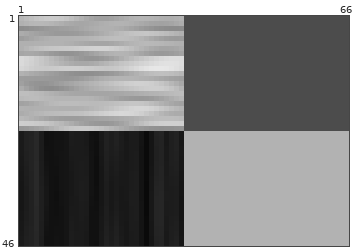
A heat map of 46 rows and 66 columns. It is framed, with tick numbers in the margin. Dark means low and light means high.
It is made of 2 by 2 panels. Panel 1,1: high, streaked across. Panel 1,2: low, flat. Panel 2,1: very low, streaked downward, faint in contrast. Panel 2,2: high, flat.
